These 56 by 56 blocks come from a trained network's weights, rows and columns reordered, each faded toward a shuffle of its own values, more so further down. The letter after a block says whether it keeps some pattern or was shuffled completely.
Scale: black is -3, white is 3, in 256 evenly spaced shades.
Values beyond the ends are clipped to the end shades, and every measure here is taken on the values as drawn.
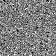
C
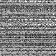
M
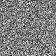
M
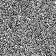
C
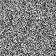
C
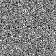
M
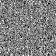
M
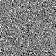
M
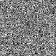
M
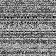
M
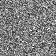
C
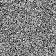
C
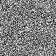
C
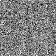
M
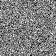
C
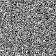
M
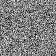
C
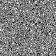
M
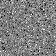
C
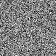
C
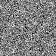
C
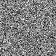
C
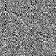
M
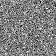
C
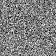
C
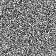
C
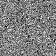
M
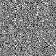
M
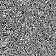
M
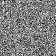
C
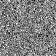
C
